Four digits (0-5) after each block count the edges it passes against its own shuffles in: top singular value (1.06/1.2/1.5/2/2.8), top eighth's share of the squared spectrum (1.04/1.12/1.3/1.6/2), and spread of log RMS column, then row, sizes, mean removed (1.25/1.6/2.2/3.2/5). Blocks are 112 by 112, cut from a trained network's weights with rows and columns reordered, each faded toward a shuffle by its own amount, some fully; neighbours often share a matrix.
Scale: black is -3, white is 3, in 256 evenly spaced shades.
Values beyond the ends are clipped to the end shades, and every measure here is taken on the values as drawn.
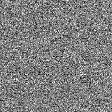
3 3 0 2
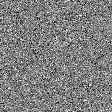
1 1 0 0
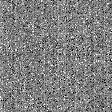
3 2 0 2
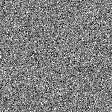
1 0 0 0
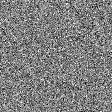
0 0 0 0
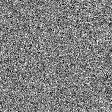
1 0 0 0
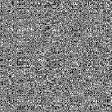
4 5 3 3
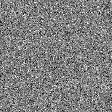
2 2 0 1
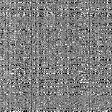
3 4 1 4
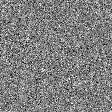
0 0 0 0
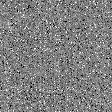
1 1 0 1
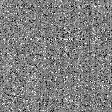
2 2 0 2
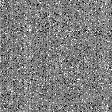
2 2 0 2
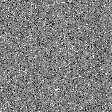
1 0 0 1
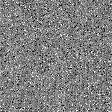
1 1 0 1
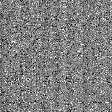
2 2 0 2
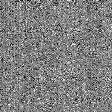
2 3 0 3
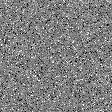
0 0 0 0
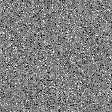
0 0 0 0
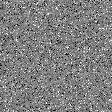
0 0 0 0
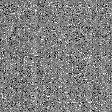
2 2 0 2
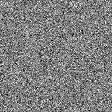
2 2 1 0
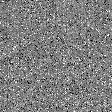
1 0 0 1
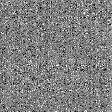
2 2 0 2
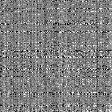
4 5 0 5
